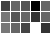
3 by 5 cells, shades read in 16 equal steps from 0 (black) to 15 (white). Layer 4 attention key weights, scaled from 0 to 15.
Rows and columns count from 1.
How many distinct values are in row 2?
4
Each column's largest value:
7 6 6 15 6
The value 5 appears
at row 1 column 3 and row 2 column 2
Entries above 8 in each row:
0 0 1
